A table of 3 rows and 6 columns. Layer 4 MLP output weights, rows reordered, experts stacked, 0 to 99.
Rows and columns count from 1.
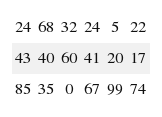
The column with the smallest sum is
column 3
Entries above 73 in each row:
0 0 3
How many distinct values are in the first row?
5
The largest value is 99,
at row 3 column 5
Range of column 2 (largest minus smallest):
33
